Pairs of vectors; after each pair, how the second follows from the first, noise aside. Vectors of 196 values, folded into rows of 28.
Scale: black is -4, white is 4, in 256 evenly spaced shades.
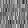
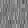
shrunk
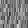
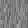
shrunk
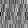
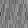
shrunk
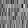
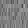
shrunk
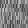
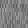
shrunk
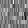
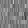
shrunk
